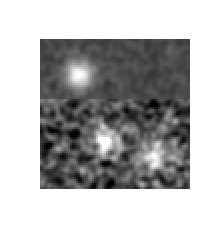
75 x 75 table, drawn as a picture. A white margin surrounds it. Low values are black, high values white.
The values are skewed, with a long tail toward high values. There are no lone odd cells. A horizontal seam about 40% of the way down splits the table, and the top part is calmer. There are three bumps.
